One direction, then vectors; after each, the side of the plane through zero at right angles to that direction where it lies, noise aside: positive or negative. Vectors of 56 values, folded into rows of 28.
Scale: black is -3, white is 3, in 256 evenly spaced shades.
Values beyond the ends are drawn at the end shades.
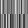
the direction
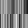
positive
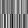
positive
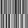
negative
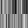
negative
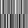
positive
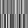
positive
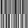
negative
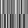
positive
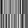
negative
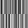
negative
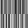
negative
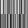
positive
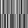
positive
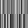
positive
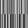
positive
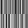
negative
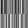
negative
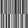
negative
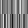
positive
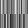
positive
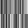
negative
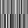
positive
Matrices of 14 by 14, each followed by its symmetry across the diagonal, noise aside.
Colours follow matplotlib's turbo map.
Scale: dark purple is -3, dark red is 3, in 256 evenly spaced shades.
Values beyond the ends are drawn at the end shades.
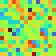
antisymmetric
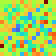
symmetric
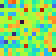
neither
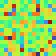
symmetric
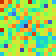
symmetric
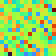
antisymmetric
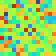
antisymmetric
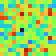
neither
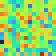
neither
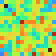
symmetric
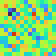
symmetric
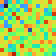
symmetric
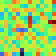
antisymmetric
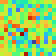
neither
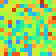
neither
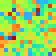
antisymmetric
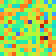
neither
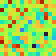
symmetric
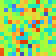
neither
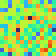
symmetric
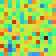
neither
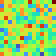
neither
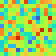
antisymmetric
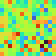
antisymmetric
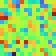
antisymmetric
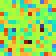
antisymmetric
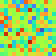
antisymmetric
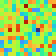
neither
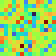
symmetric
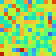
symmetric
